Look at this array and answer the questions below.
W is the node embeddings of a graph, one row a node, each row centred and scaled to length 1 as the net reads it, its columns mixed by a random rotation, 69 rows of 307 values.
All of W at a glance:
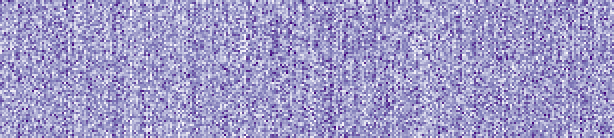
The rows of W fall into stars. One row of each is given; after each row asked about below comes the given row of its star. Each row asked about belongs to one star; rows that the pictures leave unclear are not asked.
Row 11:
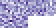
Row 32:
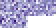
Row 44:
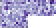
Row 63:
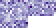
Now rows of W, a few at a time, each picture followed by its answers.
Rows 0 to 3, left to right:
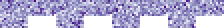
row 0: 44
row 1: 44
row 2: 63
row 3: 32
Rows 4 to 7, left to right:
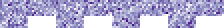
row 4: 32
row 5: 63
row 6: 44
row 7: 63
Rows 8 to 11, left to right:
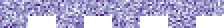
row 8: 32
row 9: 63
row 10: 32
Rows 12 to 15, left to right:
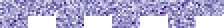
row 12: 11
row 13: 11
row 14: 63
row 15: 32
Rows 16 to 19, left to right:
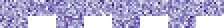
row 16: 32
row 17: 11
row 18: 11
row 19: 11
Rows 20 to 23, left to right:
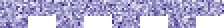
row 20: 63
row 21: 32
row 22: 32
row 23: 11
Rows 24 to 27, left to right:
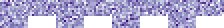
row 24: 32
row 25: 11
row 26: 11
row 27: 11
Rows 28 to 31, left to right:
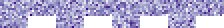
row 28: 11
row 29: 11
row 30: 44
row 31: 63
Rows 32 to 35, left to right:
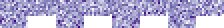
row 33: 44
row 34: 63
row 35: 11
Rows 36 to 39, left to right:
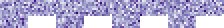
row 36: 11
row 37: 63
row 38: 63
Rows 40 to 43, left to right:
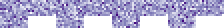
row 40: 11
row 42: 32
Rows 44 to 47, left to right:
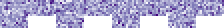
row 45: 32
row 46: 11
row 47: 44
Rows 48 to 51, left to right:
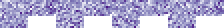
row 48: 63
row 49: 44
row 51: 63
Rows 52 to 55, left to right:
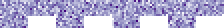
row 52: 11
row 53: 11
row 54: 44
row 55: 32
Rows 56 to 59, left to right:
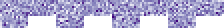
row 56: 44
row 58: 32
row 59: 11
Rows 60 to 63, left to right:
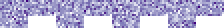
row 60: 44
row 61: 32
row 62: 32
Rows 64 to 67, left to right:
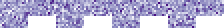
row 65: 63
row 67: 32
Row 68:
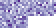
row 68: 11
